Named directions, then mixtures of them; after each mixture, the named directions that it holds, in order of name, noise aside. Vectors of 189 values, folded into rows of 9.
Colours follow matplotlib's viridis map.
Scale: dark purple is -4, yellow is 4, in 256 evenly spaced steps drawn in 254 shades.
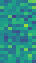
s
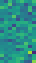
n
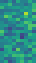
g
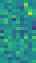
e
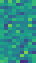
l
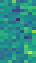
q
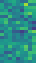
e, q, s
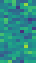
e, q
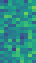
g, s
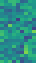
l, q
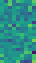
l, n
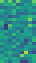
l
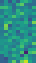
l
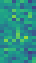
e, q, s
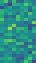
g, n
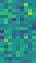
e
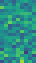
g, l, q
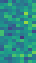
g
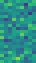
e, l, n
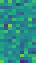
l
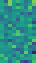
l, n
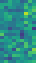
e, g, q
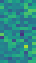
e, g, q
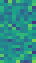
l, n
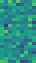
l
